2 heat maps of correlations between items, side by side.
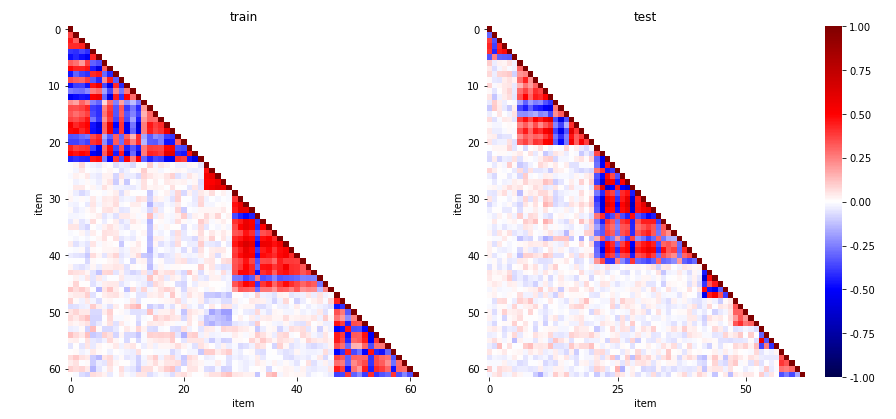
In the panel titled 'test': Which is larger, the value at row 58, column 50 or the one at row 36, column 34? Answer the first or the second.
the second
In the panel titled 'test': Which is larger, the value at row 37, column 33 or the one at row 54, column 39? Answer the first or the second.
the first
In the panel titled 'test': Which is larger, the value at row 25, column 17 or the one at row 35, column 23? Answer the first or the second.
the second
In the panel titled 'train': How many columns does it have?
62
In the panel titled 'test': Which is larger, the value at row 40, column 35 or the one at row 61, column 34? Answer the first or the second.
the first
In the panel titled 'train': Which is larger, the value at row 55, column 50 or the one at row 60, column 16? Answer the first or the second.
the first
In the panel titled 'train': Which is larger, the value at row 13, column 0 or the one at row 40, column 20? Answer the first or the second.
the first
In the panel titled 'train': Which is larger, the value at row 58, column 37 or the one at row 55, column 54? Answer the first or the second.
the second
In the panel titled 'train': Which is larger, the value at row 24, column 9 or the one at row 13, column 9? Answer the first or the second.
the second
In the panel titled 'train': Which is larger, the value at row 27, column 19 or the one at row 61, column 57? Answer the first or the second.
the second
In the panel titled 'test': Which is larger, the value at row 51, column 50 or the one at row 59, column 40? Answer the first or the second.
the first
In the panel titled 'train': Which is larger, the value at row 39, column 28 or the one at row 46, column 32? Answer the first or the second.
the second
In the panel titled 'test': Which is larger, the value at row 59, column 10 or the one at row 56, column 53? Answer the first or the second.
the first
